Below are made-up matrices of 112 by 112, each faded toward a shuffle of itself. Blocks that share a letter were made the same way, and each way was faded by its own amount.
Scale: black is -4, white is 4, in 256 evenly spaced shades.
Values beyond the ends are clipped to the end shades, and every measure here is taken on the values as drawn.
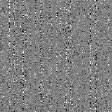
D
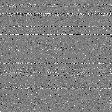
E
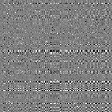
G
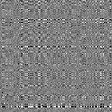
G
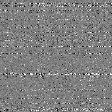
E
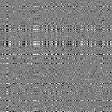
G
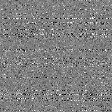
E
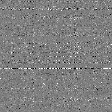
E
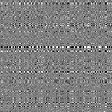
G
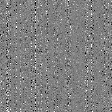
D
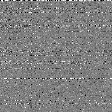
E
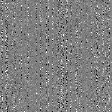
D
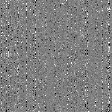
D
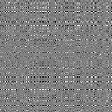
G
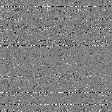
E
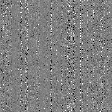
D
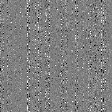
D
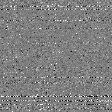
E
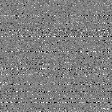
E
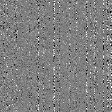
D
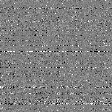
E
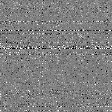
E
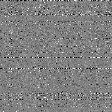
E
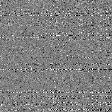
E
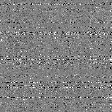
E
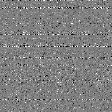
E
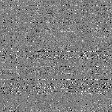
E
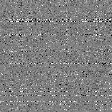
E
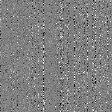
D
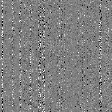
D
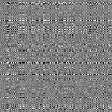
G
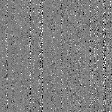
D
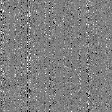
D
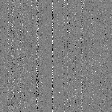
D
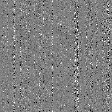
D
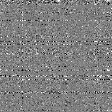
E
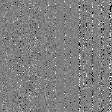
D
